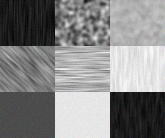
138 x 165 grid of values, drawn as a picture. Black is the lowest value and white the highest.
It is made of 3 by 3 panels. Panel 1,1: very low, streaked downward, faint in contrast. Panel 1,2: middling, blotchy, strong in contrast. Panel 1,3: high, blotchy, faint in contrast. Panel 2,1: middling, slanting down to the right. Panel 2,2: high, streaked across. Panel 2,3: very high, streaked downward, faint in contrast. Panel 3,1: low, flat. Panel 3,2: very high, flat. Panel 3,3: very low, streaked downward, faint in contrast.
